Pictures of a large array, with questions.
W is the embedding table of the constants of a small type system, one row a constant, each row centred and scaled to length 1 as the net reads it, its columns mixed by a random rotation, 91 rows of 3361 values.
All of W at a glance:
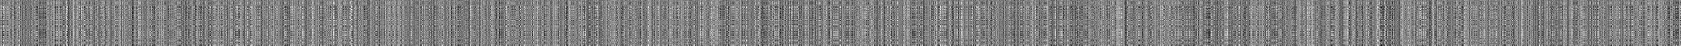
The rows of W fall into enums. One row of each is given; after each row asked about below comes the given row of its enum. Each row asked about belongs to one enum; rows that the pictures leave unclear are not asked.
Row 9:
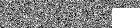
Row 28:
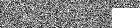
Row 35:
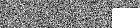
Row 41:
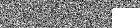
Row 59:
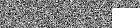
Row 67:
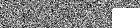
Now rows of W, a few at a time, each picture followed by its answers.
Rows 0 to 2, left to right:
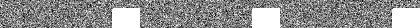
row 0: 67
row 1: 9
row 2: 41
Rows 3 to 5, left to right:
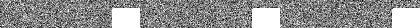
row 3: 28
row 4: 35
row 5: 41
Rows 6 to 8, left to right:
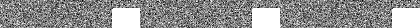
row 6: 41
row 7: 59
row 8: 41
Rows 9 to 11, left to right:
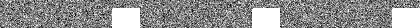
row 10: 67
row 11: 28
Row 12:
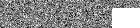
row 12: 9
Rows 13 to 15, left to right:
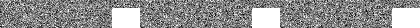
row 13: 28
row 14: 9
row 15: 9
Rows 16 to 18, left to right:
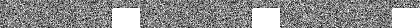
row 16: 35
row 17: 35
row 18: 28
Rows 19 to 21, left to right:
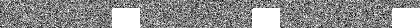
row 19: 28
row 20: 41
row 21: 9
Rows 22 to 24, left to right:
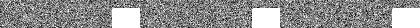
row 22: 28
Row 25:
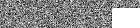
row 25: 59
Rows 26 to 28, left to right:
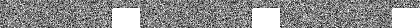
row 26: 35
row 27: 35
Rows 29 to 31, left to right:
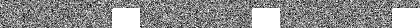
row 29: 67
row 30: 28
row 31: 59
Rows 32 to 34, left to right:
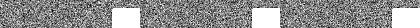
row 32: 67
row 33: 35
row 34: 35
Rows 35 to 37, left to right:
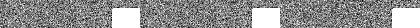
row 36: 35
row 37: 41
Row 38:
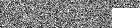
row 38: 28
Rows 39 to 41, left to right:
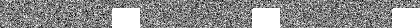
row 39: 9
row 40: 41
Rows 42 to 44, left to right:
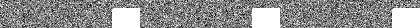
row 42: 67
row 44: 41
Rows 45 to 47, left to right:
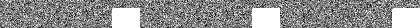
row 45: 9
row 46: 9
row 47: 67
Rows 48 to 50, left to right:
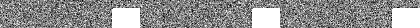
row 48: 41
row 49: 67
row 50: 35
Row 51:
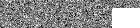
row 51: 9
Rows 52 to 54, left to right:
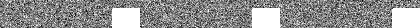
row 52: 9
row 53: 28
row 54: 41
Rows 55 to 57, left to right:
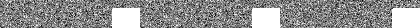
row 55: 9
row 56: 9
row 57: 41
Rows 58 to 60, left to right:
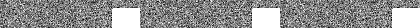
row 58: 35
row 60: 35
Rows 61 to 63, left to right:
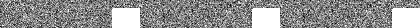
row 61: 28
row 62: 67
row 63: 67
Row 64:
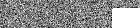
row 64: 35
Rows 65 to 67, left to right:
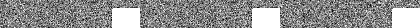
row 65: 35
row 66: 35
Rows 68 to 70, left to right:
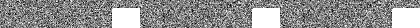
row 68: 59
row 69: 67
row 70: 67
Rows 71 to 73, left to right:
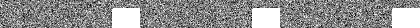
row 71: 67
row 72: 35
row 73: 9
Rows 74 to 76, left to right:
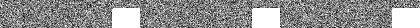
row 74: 67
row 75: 35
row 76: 28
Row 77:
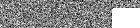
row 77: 41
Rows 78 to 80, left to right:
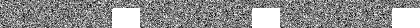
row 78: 67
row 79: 9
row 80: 9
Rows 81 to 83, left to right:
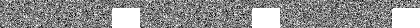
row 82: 9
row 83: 41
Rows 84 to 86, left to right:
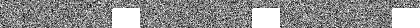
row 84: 67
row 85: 35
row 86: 28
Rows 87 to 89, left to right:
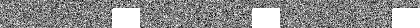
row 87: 41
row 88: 9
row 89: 35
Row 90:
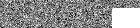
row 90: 9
